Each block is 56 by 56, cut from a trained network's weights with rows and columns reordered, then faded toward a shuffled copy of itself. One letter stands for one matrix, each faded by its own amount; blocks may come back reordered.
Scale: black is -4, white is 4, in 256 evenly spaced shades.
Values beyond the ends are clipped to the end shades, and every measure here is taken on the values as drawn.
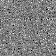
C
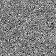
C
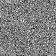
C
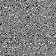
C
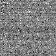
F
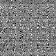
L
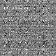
L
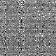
L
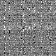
L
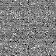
F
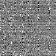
L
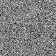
C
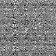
L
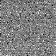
F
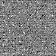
F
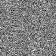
C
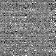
L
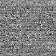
L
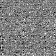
F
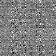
L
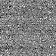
F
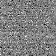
F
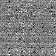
L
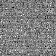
F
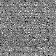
F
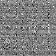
L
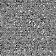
F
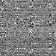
L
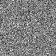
C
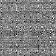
L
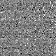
F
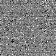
F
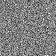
C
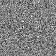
C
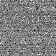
F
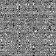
L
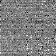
L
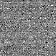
F
